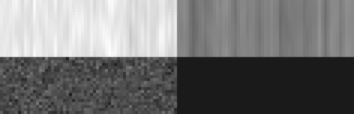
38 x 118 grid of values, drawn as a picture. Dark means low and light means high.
It is made of 2 by 2 panels. Panel 1,1: very high, streaked downward, faint in contrast. Panel 1,2: middling, streaked downward, faint in contrast. Panel 2,1: low, fine-grained. Panel 2,2: very low, flat.
